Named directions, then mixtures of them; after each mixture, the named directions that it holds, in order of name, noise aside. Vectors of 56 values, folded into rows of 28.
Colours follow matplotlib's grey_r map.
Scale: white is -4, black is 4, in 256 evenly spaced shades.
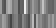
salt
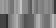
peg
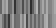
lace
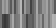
lace, peg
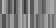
lace, salt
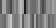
salt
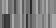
lace, peg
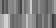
lace, peg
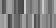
lace, peg, salt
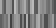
lace, peg, salt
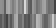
peg, salt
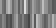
peg, salt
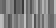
lace, peg, salt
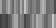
peg, salt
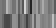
lace, peg, salt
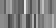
lace, salt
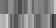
peg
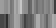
peg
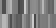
peg, salt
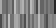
lace, peg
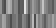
salt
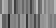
lace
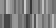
lace, peg, salt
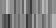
lace, peg, salt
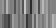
lace, peg, salt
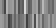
lace, salt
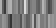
salt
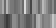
lace, peg, salt
